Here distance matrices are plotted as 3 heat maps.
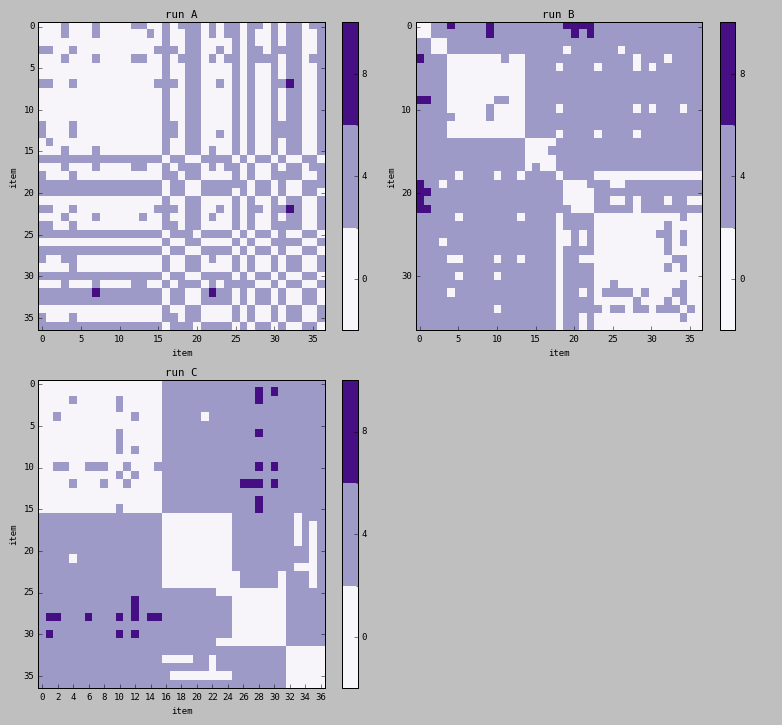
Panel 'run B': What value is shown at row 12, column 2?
4
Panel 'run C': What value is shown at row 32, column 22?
4
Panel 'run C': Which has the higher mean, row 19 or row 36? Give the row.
36
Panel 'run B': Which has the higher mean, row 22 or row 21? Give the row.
22
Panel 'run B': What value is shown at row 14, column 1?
4
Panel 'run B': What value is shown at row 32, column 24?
4
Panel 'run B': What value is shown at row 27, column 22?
4
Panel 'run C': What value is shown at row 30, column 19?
4
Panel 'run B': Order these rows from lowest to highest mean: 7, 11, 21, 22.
7, 21, 11, 22
